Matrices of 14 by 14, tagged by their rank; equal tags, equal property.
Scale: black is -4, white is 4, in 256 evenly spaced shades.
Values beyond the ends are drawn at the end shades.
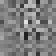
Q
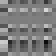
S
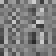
Q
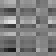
S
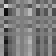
S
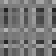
S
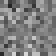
Q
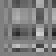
S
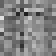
Q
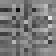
Q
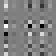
S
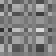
S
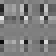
S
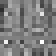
Q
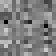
Q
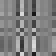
S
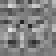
Q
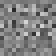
Q
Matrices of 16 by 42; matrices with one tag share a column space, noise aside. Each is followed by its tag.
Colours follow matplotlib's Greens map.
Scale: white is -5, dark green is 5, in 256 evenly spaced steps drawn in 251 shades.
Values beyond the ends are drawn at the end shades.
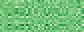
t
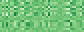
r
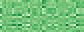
t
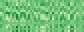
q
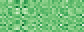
t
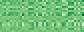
r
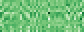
q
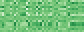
r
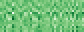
q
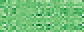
t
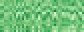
q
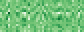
q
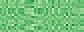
t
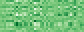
r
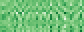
q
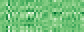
q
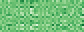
t
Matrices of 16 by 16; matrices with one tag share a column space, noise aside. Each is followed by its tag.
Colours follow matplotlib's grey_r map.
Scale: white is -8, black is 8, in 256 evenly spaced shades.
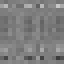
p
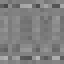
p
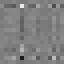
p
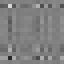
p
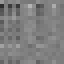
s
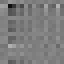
s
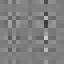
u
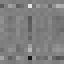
p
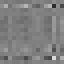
p
